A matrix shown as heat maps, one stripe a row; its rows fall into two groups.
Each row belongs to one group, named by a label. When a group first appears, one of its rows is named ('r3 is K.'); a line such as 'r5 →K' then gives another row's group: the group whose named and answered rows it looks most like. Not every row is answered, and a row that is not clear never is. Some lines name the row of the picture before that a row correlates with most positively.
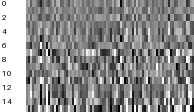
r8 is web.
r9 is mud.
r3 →web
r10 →mud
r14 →mud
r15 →web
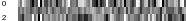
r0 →mud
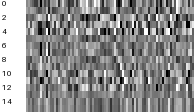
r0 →mud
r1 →mud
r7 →mud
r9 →web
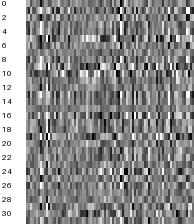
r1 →web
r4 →web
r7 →web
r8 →web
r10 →mud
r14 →web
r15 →mud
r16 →web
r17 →mud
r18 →mud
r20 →mud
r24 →web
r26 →web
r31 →web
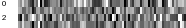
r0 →mud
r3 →mud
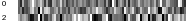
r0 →web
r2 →mud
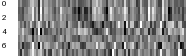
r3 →web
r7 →web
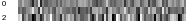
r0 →mud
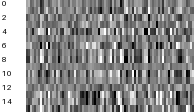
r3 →mud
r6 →mud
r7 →web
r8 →web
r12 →web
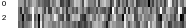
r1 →web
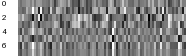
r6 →web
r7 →web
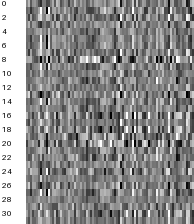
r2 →web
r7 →web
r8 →mud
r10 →web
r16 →web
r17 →web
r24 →mud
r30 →web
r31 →web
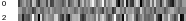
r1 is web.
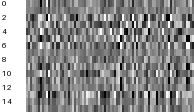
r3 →web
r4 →web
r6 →web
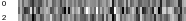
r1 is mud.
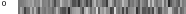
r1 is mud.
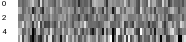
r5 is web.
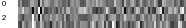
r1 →mud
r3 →web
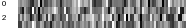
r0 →mud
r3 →web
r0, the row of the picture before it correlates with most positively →1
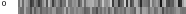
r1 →mud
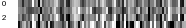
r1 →mud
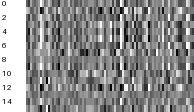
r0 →web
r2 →web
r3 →web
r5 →web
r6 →web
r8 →web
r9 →web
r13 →mud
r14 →web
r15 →mud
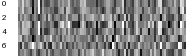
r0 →mud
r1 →mud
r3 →mud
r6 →web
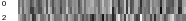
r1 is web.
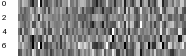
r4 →web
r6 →mud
